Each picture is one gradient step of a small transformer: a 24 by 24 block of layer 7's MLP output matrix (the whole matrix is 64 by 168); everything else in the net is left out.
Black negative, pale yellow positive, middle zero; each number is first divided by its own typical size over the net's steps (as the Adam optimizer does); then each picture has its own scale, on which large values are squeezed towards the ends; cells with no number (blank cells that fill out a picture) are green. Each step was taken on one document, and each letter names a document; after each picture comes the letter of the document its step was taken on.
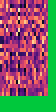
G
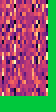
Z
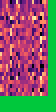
G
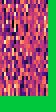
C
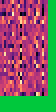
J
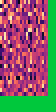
J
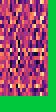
G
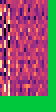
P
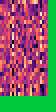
G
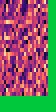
C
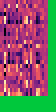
P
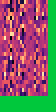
J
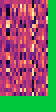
Z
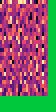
J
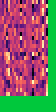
Z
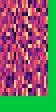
C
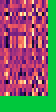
Z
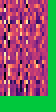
P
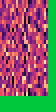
C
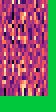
J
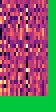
P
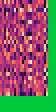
C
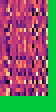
Z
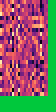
G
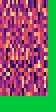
C
